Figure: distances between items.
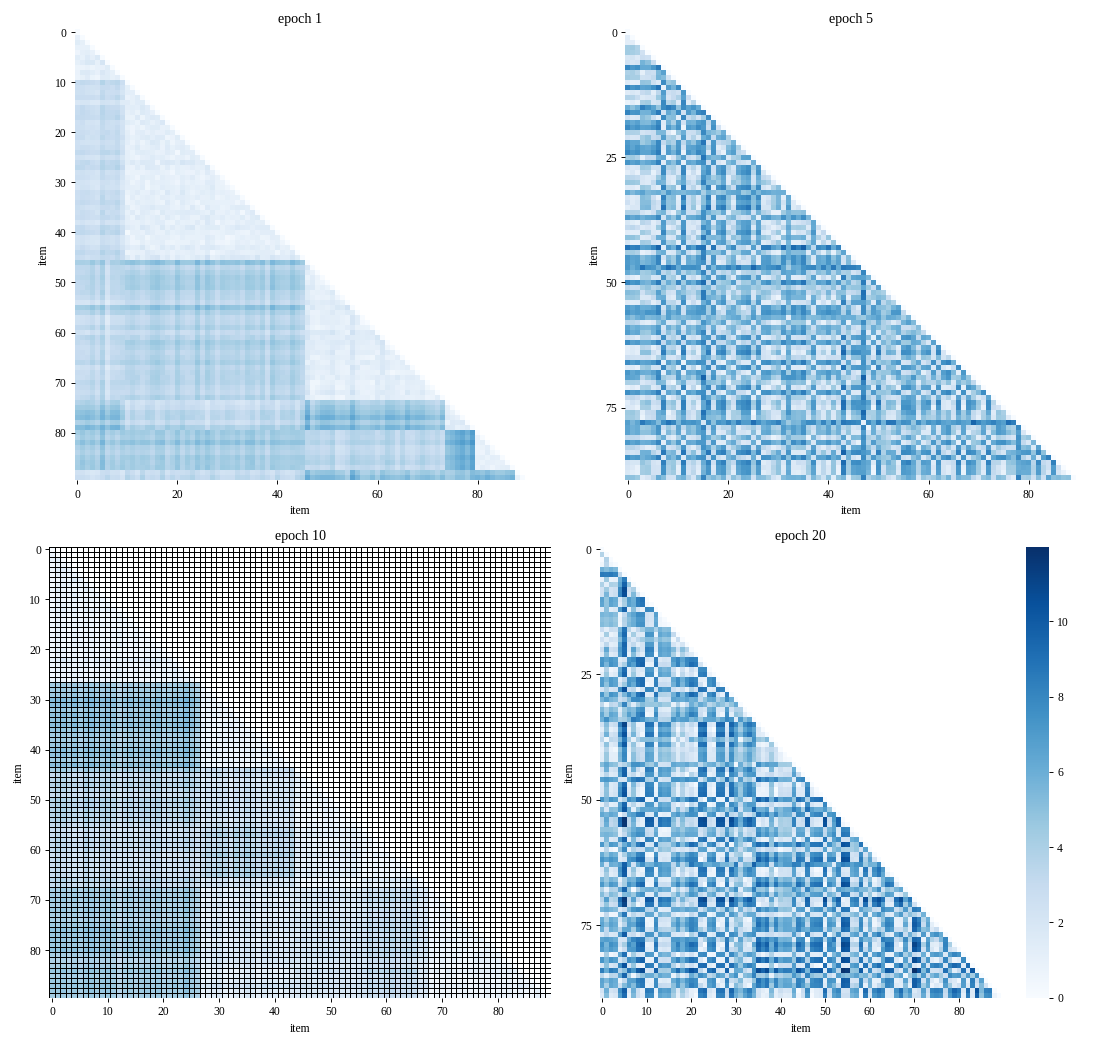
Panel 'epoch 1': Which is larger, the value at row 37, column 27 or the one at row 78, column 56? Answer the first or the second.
the second
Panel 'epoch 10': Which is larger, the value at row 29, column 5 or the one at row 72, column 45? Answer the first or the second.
the first
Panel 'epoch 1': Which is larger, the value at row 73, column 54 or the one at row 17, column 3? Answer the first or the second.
the second
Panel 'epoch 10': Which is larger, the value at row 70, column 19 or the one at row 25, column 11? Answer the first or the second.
the first
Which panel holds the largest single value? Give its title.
epoch 20
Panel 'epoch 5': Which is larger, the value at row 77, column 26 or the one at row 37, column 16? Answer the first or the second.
the first
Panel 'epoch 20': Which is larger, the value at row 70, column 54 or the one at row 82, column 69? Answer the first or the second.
the second
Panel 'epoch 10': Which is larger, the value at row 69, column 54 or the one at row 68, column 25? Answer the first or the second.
the second
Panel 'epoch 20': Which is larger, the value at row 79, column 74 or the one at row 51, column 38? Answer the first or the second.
the second
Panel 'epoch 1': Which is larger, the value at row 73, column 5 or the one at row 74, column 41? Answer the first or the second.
the first
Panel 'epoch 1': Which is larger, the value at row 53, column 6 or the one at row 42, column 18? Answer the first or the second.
the first
